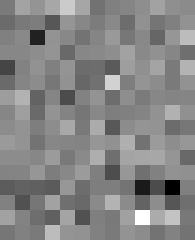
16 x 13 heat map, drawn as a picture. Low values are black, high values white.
Slope: none. Mirror symmetry: none. Histogram: heavy tails on both sides. Roughest part: bottom right. Odd patch: rougher, in the bottom right.
